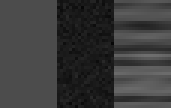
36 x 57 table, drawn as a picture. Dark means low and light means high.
It is made of 1 by 3 panels. Panel 1,1: low, flat. Panel 1,2: very low, fine-grained, faint in contrast. Panel 1,3: low, streaked across.
